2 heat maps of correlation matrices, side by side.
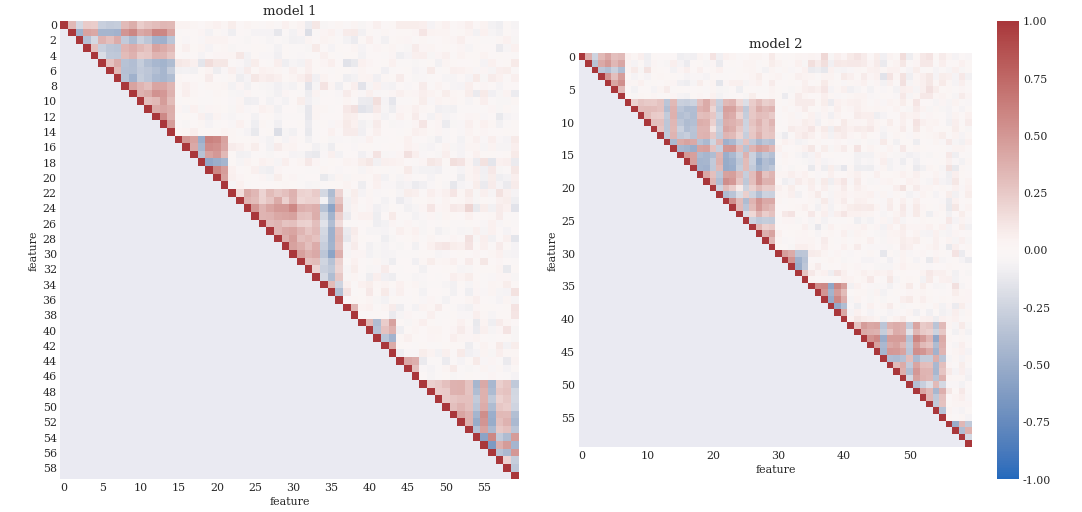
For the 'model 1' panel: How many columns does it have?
60
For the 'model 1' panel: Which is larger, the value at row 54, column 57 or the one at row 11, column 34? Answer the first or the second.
the second
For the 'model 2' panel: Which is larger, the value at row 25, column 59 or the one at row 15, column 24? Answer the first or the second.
the first
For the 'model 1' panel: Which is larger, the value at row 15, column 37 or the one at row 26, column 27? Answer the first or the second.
the second
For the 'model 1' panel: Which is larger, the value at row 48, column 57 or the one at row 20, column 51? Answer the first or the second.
the first
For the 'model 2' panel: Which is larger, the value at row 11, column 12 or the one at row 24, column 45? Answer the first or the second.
the first
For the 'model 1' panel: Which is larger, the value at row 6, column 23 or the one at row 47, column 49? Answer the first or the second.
the second
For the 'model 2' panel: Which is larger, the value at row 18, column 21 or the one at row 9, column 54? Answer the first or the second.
the second
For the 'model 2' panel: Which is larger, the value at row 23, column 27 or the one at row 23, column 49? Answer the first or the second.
the first
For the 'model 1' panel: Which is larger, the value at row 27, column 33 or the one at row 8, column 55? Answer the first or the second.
the first
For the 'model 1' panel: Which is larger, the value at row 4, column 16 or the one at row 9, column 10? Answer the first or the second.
the second
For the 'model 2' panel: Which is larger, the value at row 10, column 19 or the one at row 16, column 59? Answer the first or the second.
the first
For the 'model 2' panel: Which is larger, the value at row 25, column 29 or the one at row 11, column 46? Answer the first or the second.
the second
